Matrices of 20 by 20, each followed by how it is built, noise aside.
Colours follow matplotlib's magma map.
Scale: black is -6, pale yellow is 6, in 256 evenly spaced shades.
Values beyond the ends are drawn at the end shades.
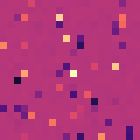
sparse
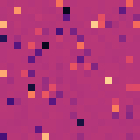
sparse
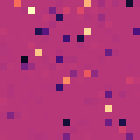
sparse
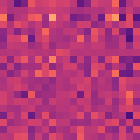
low rank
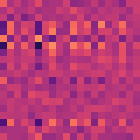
low rank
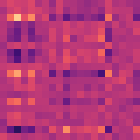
low rank
